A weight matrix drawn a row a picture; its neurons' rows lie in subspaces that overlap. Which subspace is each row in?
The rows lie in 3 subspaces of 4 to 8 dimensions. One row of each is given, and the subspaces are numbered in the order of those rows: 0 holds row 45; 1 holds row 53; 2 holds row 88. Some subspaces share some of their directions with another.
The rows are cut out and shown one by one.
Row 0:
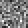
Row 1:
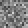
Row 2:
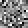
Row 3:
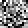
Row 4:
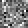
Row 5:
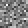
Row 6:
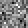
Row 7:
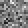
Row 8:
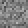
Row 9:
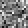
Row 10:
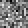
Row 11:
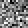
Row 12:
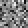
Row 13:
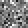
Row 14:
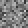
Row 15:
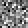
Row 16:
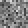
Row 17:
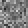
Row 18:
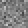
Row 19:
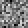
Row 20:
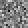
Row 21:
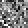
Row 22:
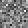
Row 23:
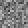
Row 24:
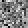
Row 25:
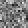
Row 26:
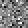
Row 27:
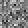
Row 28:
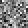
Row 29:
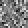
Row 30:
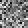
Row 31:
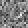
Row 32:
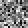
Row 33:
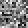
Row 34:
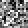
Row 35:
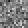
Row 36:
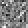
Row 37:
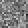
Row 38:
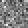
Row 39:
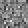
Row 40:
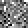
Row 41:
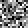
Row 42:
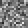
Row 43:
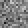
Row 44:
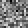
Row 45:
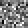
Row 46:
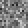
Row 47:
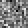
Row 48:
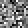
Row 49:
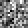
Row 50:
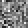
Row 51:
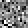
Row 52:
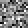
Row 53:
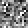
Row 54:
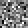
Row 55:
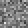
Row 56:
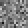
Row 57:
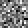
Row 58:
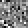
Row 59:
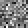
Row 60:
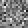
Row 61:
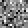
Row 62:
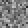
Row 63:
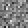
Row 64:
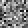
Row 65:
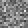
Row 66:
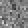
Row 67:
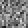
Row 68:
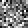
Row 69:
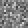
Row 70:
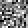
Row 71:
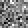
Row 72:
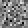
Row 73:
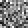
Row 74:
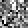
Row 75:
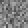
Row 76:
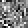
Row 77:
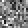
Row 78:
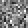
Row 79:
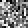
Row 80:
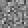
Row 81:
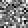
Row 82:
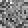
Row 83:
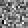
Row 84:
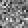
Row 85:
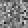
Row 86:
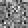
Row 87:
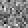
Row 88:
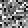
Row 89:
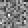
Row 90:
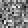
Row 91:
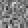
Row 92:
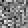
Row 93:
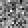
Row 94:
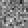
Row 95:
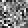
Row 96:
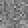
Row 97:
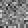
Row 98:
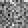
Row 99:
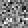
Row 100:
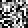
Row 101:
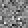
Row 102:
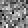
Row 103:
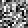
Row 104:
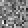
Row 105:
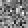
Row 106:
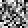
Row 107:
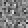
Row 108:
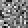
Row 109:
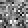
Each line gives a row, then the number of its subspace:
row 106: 0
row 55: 2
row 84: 2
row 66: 0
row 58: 2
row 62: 1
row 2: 2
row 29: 0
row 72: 0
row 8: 1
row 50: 0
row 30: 2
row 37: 1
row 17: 1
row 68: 2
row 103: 0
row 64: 0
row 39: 1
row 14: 0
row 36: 1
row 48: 2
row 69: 0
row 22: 1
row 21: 0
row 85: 2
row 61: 0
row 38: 0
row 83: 0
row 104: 0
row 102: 1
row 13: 2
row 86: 2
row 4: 0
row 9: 1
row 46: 1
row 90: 1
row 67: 1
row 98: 2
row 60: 0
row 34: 0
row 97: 1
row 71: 2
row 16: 2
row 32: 0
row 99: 2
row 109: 1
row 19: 1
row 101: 2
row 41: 2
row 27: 1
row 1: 1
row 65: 2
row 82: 2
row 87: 1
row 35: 0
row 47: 2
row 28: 1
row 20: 1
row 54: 0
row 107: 1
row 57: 0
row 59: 1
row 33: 1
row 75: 1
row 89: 2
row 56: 0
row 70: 1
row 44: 2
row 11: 2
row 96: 1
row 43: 2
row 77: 0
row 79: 2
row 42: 0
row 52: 2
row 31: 1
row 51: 2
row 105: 0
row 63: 1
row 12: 0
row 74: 0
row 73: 2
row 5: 1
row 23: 0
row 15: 1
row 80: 0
